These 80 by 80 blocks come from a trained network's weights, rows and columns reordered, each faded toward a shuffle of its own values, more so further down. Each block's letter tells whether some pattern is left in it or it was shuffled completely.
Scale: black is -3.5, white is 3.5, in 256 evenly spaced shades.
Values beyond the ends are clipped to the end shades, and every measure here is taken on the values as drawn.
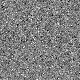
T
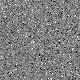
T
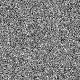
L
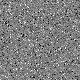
T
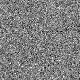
L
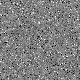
T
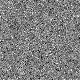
T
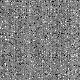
L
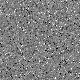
T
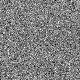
T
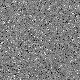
T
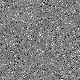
T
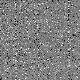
L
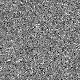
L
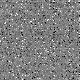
L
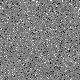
T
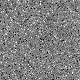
T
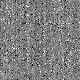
L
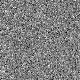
L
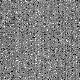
L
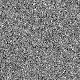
L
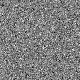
L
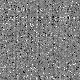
L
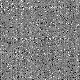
L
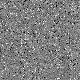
T
